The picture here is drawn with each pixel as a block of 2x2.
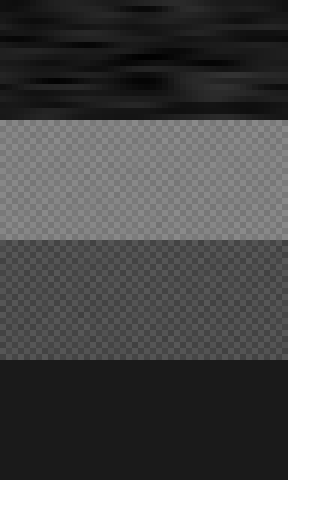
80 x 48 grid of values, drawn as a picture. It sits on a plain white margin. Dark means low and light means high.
It is made of 4 by 1 panels. Panel 1,1: very low, streaked across, faint in contrast. Panel 2,1: middling, checkered, faint in contrast. Panel 3,1: low, checkered, faint in contrast. Panel 4,1: very low, flat.
